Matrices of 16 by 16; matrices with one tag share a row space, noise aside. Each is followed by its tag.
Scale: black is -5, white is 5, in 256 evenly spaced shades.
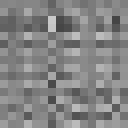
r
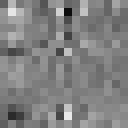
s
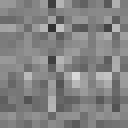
r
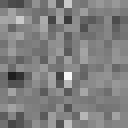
s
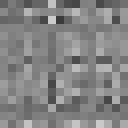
r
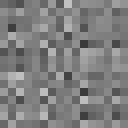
s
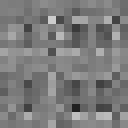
r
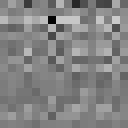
r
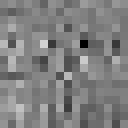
s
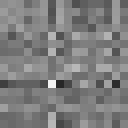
r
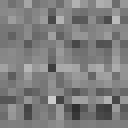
r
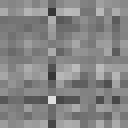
r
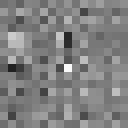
s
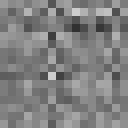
r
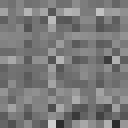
r
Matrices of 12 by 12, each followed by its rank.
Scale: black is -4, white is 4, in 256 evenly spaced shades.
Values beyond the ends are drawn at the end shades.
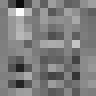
two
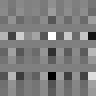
one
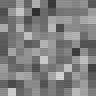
full rank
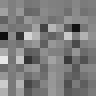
two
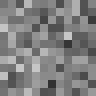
full rank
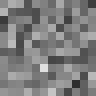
full rank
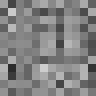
two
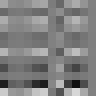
one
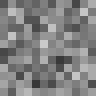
full rank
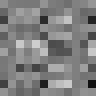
two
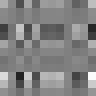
one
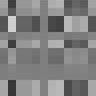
one
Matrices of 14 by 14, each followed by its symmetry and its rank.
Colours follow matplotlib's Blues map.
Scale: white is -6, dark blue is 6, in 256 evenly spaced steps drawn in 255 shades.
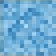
symmetric, full rank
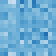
neither, rank three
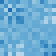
symmetric, rank three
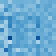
neither, rank three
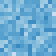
symmetric, full rank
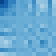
symmetric, rank two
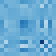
symmetric, rank two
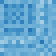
symmetric, rank three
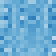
neither, rank three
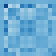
symmetric, rank two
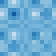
symmetric, rank two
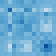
symmetric, rank three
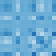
symmetric, rank two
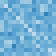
symmetric, full rank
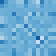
symmetric, rank three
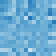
neither, rank three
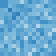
symmetric, full rank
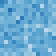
symmetric, full rank
